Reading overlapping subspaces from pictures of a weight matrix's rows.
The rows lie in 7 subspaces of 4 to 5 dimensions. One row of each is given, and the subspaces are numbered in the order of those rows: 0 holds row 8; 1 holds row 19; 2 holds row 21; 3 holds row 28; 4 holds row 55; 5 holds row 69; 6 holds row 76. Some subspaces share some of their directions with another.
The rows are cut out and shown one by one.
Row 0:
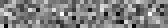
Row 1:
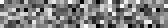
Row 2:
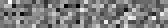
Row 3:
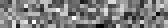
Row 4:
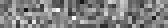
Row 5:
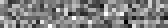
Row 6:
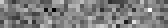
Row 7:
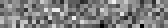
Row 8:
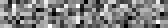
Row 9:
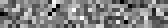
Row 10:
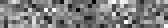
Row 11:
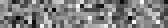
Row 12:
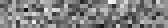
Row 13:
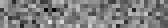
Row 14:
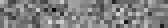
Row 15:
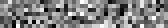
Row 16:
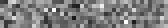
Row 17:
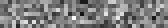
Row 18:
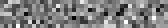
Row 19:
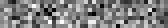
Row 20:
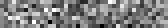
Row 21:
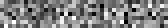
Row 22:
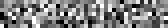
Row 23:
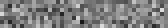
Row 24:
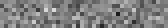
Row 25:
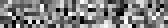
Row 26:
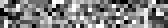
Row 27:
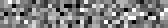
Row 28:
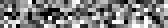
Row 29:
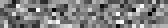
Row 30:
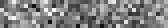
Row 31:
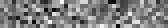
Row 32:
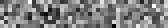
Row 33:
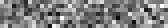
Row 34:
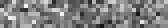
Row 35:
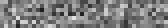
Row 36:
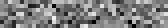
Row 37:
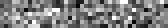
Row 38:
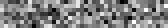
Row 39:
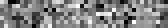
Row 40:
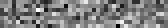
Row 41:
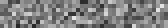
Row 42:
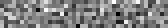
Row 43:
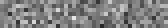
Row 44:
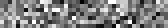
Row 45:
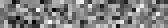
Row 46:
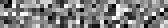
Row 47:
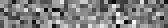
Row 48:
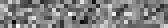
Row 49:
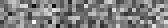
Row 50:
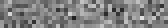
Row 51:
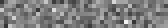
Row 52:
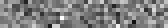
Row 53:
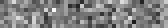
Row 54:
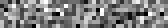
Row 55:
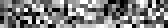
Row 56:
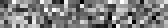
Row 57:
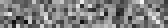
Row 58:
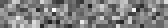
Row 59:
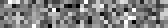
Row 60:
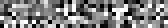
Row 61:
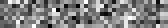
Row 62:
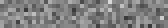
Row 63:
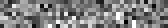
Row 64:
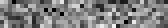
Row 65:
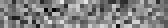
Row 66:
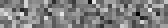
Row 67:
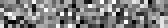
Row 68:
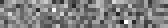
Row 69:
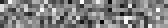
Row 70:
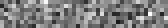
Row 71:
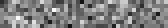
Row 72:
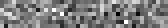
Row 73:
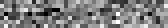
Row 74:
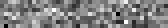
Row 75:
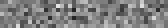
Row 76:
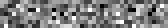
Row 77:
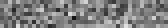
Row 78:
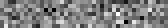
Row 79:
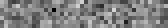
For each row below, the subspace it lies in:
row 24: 0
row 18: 2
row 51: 5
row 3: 1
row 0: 6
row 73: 3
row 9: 2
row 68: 5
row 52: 2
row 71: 6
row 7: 0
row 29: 6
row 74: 3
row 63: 2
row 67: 6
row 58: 6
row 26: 2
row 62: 5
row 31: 1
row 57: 3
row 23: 0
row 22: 2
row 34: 1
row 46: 0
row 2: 0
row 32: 3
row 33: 2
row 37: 3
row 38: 3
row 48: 4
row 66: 1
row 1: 5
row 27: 0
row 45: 6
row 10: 4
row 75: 2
